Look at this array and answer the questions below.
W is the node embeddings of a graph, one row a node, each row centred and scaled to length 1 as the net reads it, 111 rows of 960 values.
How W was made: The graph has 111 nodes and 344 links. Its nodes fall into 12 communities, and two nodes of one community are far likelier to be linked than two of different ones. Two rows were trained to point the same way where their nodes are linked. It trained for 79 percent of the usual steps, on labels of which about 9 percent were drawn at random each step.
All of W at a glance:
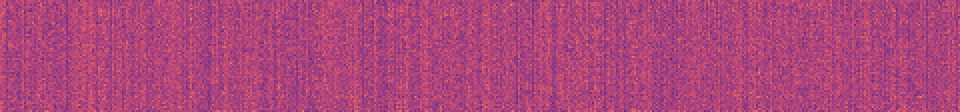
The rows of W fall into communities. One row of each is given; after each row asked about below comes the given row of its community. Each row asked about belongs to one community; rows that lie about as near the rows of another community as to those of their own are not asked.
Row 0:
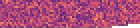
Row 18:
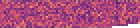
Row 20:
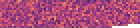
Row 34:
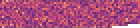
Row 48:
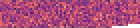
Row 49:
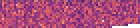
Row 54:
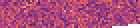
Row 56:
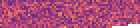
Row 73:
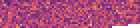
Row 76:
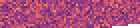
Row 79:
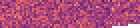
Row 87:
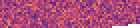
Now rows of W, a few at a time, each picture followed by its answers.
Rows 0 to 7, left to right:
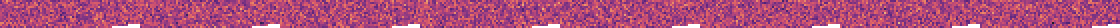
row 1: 20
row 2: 76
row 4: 76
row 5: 76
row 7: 87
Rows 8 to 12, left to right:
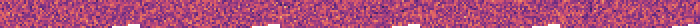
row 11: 48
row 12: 49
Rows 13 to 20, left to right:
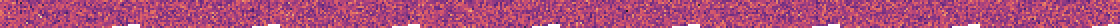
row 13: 79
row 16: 49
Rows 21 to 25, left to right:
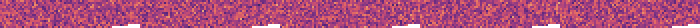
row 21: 87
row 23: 34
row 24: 49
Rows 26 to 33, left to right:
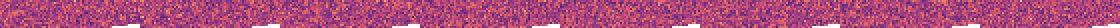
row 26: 34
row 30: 49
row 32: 48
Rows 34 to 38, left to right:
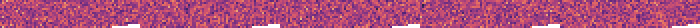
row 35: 76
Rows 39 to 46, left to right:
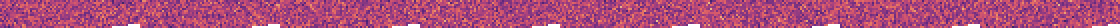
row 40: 49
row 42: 79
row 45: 87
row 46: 56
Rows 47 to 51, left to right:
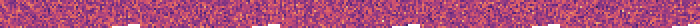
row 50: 76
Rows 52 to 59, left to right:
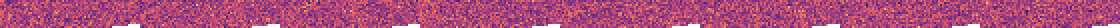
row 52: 73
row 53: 54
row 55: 79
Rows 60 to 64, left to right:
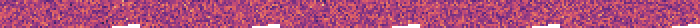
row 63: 56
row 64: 56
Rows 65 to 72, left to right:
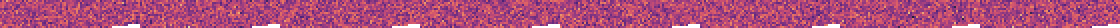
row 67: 20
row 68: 34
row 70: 87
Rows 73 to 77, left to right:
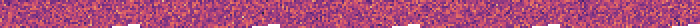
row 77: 18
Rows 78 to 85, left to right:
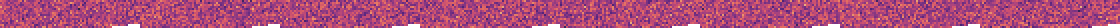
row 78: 76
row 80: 34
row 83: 34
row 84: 79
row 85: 0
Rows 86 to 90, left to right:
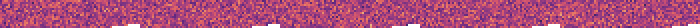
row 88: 79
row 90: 56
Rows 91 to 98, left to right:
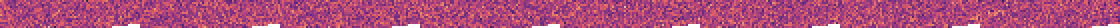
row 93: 18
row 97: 0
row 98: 56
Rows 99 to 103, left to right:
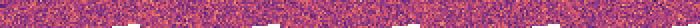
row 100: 48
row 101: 87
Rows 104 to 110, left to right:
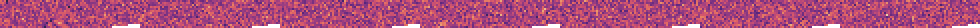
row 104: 20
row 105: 54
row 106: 48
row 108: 34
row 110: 56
